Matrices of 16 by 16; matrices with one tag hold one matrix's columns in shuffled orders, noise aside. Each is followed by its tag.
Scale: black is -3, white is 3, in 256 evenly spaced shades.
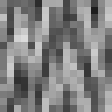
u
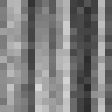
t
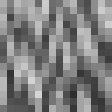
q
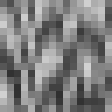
q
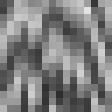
q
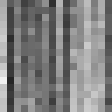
t
